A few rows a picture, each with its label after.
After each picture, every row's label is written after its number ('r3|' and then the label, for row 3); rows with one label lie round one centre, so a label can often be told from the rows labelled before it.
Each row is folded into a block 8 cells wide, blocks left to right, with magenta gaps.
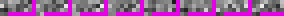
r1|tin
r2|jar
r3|jar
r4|jar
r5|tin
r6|tin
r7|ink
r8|ink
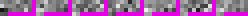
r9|tin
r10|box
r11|jar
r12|ink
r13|box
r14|jar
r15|box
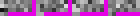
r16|tin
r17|jar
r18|box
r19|ink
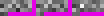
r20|ink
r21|ink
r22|ink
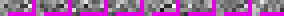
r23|jar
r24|jar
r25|ink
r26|ink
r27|jar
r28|ink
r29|jar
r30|box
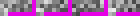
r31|box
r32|box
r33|ink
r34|box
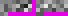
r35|jar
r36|ink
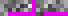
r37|jar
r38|ink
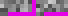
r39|tin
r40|ink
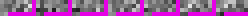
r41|jar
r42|tin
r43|tin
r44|jar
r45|tin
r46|ink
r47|ink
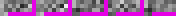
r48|jar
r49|jar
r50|tin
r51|ink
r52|tin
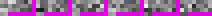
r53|box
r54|tin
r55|jar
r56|box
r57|tin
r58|ink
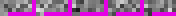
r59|jar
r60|box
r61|tin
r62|ink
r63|tin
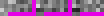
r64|box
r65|tin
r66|tin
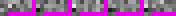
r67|ink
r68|tin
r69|tin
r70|tin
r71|tin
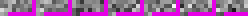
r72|box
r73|box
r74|tin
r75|jar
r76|jar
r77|ink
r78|ink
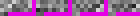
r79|ink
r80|tin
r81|jar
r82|jar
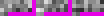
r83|ink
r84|box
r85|tin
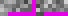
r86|box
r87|ink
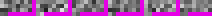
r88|tin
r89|jar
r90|ink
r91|tin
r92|jar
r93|tin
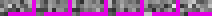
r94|ink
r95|tin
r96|tin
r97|tin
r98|jar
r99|ink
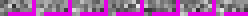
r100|ink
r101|box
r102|box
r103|jar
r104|tin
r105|jar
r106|box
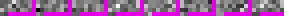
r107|ink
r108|tin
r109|tin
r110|ink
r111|jar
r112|tin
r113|jar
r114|ink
